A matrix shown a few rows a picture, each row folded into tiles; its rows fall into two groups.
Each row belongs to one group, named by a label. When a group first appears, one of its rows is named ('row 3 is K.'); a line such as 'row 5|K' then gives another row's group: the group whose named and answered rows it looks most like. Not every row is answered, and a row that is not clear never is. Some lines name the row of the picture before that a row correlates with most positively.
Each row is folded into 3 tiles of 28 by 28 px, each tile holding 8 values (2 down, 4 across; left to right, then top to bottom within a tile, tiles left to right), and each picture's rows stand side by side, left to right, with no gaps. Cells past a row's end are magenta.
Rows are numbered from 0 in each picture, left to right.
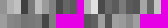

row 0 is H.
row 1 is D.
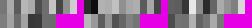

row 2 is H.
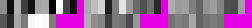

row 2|H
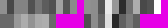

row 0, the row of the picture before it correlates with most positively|0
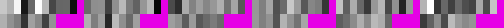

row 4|H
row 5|D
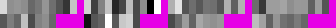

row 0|H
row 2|D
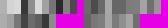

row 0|H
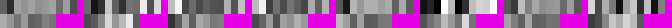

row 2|D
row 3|D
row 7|H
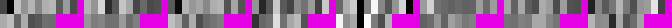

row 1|H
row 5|D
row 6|H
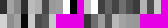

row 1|D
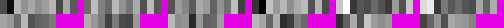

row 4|D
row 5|D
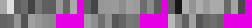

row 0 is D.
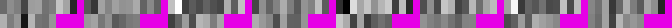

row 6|D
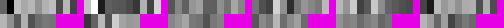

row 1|D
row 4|H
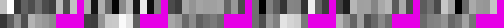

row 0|D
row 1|H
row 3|H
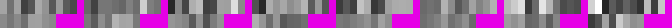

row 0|H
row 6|H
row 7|D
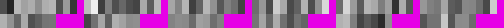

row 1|D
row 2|H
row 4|H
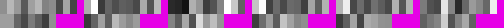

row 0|H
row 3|D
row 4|D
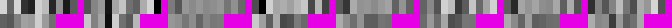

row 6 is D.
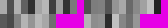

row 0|H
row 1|H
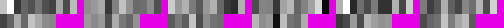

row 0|D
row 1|H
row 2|H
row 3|H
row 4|D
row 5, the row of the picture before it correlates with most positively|0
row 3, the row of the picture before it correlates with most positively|1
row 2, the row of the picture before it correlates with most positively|0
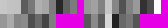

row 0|H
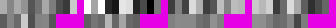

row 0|H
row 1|H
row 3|H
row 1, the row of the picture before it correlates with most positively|0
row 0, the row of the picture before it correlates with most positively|1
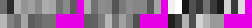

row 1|H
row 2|D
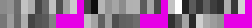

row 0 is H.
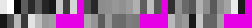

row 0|D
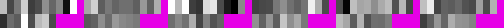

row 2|H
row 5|D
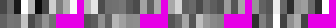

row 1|D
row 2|D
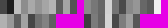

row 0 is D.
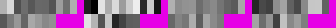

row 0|D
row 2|H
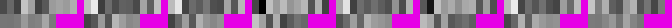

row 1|D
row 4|D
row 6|D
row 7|H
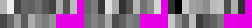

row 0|D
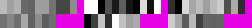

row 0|H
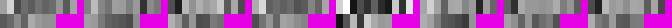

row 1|H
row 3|D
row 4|D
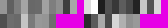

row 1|D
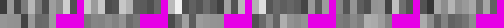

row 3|D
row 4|H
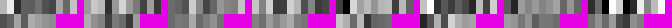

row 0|D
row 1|H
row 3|H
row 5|D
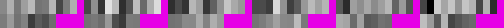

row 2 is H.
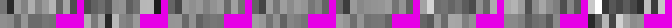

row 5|D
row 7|D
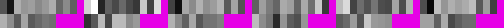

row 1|D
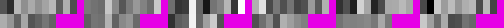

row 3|D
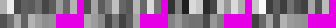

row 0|D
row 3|D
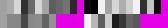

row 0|H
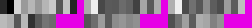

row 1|D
